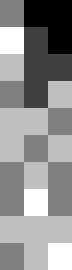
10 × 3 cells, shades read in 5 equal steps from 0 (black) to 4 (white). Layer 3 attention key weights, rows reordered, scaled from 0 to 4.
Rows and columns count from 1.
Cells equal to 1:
4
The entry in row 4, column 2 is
1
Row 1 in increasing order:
0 0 2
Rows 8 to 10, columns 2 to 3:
4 2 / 3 3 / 3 4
